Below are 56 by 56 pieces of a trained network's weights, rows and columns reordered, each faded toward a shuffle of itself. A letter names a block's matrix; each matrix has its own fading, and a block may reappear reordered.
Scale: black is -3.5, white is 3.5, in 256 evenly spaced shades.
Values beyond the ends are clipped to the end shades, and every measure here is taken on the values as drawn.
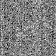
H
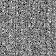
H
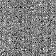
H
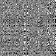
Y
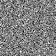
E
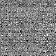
Y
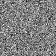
E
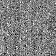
H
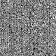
H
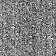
H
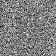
E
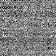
Y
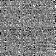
Y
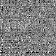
Y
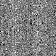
H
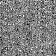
H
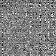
Y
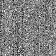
H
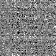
Y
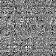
Y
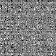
Y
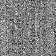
H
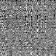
Y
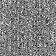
H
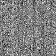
H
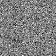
E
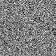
E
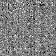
H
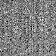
H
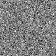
E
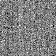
H
